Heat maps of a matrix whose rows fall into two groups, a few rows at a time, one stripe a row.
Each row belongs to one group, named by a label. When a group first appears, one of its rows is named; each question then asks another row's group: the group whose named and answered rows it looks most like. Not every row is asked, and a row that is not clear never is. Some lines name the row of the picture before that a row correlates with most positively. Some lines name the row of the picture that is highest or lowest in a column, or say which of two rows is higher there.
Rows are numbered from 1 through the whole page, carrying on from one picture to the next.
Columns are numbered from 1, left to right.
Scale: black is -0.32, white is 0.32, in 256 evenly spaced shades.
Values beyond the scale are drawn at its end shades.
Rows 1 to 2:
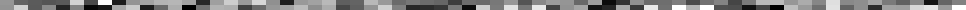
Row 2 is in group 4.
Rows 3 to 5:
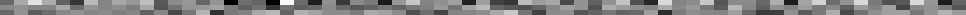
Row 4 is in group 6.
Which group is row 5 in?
4
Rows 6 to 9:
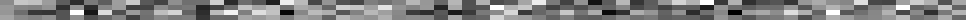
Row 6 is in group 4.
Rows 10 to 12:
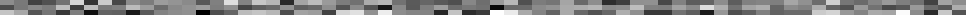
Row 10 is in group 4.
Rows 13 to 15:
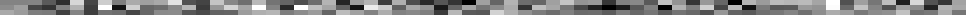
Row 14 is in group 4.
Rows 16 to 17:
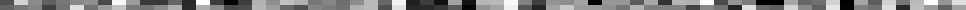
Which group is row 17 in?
4
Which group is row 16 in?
4
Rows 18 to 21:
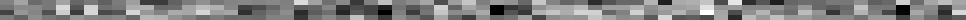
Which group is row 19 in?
6
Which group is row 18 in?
4
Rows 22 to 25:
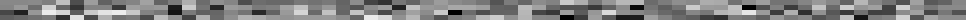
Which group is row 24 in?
6
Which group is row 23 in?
4
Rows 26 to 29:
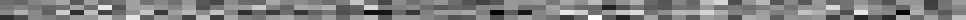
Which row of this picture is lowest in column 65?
28
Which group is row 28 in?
6
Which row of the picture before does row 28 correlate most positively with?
22
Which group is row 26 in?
6
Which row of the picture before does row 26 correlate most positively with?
22
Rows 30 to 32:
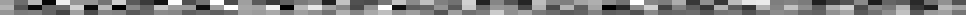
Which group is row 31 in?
4
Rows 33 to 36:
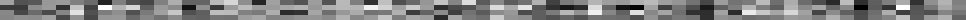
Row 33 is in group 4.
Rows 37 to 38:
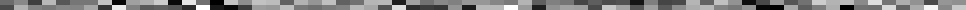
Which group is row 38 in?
4
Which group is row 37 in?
4
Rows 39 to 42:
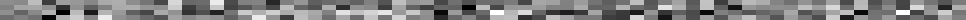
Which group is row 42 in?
4
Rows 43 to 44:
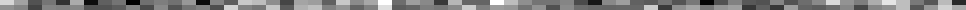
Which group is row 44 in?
4
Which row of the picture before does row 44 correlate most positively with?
41
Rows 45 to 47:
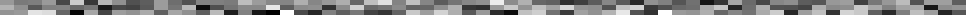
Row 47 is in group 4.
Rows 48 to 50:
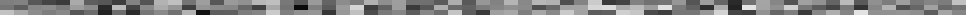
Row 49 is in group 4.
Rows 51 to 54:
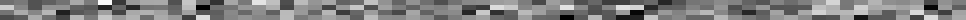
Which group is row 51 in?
4
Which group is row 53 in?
4
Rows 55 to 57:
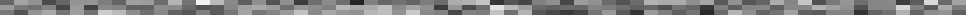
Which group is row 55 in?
6
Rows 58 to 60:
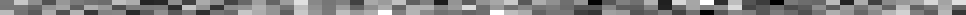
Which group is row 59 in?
4
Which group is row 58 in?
4
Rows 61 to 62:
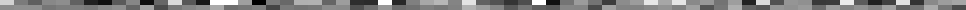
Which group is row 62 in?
6
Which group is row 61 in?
4
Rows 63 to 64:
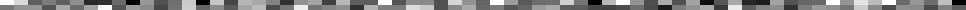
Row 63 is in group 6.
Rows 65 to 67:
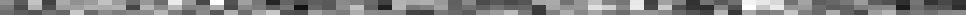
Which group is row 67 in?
4
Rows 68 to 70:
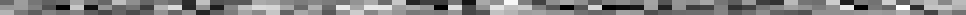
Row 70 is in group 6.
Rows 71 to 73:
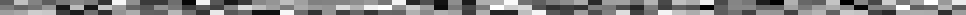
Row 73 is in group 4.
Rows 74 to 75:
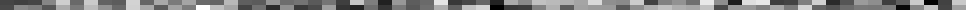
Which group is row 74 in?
6
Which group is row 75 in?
6
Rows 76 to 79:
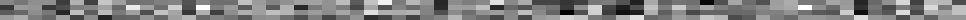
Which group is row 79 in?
6
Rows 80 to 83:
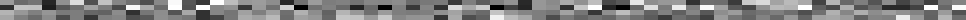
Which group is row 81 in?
6
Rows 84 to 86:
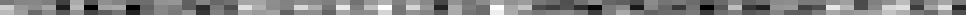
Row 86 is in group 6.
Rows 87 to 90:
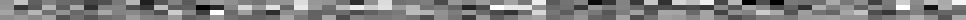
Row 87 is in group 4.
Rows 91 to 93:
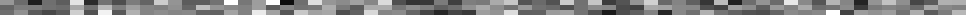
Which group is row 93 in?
4
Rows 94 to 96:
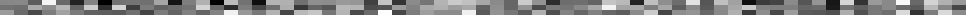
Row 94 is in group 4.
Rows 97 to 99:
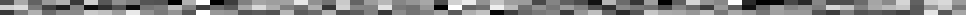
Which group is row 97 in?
4
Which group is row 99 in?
6
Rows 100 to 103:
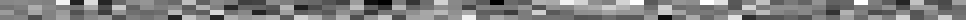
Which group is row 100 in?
6
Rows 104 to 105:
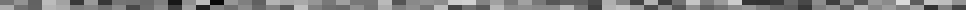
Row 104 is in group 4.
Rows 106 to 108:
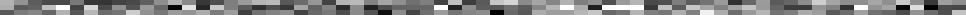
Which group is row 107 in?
6
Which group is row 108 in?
6
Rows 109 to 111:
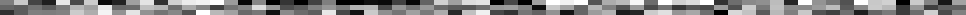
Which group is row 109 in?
6
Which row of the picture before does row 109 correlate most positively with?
108
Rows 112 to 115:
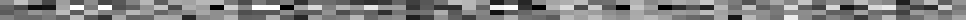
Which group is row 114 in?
6
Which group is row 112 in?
6
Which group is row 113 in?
4
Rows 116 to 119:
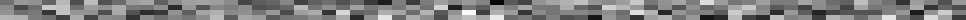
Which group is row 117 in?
6
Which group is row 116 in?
6
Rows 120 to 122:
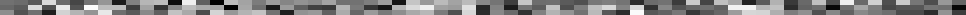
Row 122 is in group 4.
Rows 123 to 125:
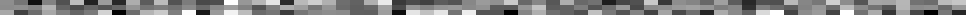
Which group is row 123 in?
4
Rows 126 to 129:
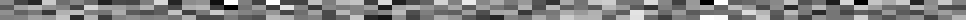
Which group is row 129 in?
6
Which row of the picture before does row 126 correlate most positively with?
123
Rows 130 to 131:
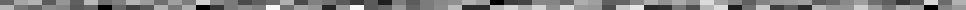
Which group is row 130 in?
6
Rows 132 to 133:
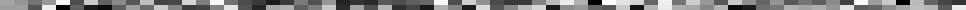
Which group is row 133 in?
4
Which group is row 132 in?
6
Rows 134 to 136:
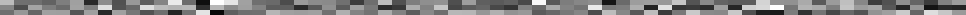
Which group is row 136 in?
4
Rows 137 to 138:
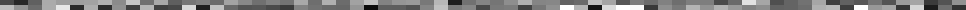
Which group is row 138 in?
6
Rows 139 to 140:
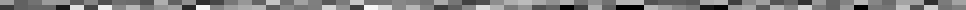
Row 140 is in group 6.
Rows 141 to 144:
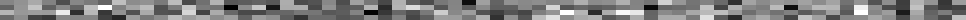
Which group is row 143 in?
6
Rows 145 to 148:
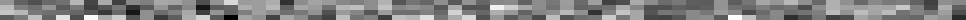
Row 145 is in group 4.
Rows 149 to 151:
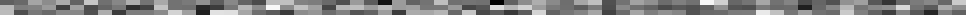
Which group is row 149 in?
6
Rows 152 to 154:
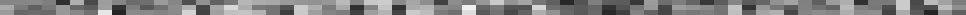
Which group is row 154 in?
4
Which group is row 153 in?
4
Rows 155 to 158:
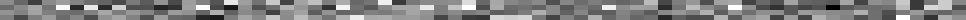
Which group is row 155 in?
4
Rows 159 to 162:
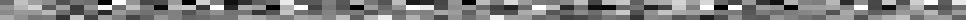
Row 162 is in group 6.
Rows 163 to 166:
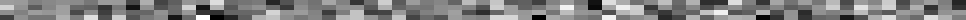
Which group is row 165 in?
6
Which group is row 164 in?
6
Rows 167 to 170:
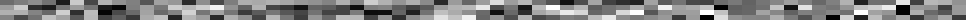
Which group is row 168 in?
6
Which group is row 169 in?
6
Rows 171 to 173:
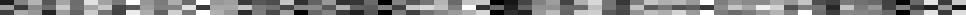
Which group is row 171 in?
6
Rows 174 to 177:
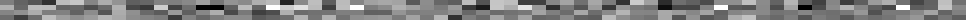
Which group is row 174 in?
4
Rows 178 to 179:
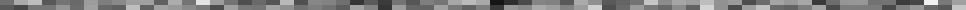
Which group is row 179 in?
6
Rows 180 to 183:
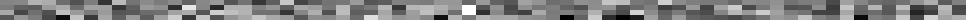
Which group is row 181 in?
4
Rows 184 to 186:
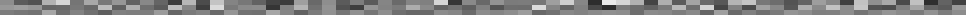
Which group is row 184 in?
6
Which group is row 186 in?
4
